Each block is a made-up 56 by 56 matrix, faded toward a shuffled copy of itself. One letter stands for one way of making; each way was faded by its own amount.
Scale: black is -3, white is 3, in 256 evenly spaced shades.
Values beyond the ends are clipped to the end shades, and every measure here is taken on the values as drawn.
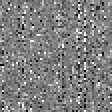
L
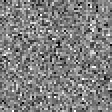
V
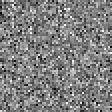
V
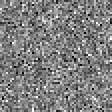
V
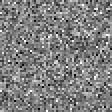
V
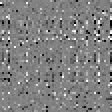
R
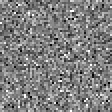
V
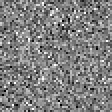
V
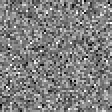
V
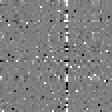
R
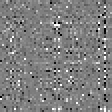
R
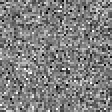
V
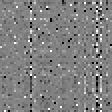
R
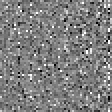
L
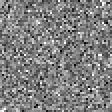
V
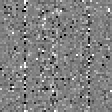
L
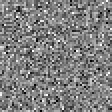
V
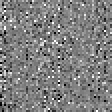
L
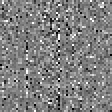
L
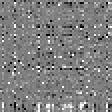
R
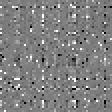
R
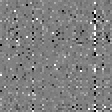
R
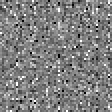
L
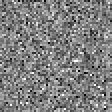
V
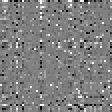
R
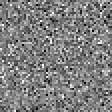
V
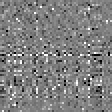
R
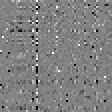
R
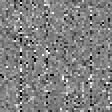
L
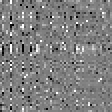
R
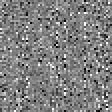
L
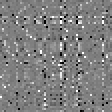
R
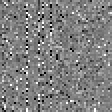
L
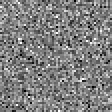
V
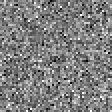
V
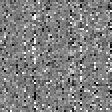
L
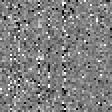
L
